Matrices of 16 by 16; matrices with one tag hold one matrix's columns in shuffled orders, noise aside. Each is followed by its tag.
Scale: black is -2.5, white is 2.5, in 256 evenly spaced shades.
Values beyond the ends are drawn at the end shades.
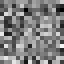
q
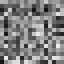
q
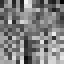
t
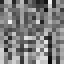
t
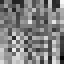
t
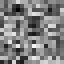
q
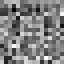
q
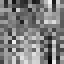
t
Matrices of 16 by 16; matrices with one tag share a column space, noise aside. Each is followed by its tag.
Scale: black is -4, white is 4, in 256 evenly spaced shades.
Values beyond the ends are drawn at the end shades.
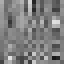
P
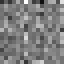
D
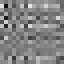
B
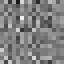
D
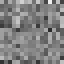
D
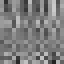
P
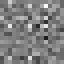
B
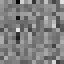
D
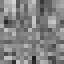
P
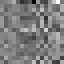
D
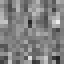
P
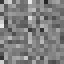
D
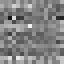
B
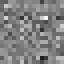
B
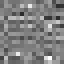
B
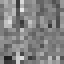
P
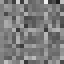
D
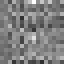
D
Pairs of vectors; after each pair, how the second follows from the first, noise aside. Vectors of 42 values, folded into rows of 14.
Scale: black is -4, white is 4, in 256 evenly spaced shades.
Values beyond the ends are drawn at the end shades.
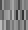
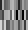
scaled up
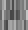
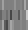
partly zeroed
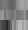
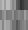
reversed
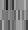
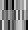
scaled up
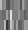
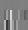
partly zeroed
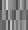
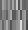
reversed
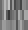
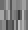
reversed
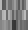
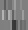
partly zeroed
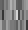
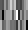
scaled up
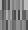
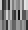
scaled up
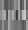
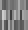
reversed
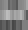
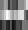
scaled up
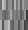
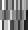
scaled up
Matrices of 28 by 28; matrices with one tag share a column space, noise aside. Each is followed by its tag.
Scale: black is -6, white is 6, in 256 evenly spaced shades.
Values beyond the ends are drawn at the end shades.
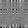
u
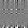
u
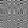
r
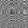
r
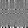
u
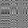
r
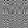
r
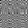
r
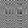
r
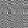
r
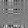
u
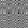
r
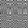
r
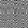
r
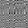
r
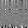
u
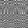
r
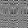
r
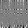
u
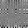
u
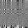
u
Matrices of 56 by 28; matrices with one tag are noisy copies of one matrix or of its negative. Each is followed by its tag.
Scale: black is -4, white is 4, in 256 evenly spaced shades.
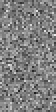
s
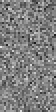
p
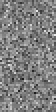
s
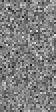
p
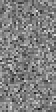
s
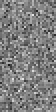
s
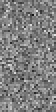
s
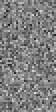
s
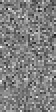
p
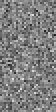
s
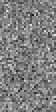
s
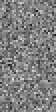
s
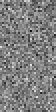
p
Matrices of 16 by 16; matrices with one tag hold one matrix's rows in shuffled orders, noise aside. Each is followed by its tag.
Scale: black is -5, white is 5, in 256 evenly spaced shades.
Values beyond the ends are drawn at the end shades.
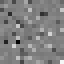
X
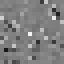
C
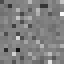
X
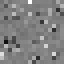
C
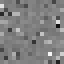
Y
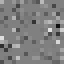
Y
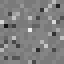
C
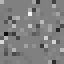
C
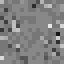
Y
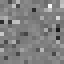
Y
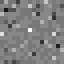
C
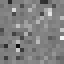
X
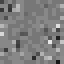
Y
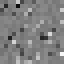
X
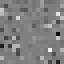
Y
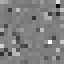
Y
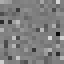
Y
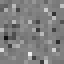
C
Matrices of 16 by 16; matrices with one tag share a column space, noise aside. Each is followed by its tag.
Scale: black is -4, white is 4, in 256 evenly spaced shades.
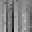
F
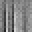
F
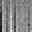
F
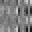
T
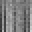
F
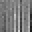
F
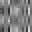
T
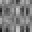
T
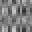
T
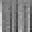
F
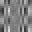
T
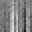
F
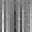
F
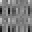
T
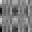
T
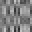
T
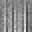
F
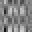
T
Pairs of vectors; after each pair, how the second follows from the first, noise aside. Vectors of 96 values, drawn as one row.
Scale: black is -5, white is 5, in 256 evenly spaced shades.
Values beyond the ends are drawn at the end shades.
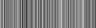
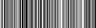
scaled up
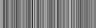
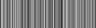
shuffled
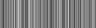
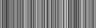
shuffled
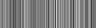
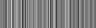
shuffled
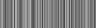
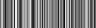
scaled up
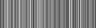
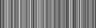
copied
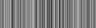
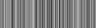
copied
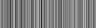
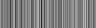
copied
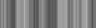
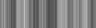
copied
